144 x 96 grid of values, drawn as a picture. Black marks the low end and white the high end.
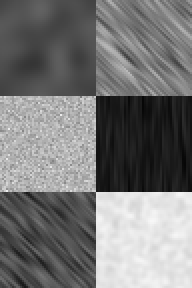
It is made of 3 by 2 panels. Panel 1,1: low, smooth, faint in contrast. Panel 1,2: middling, slanting down to the right. Panel 2,1: high, fine-grained. Panel 2,2: very low, streaked downward, faint in contrast. Panel 3,1: low, slanting down to the right. Panel 3,2: very high, blotchy, faint in contrast.
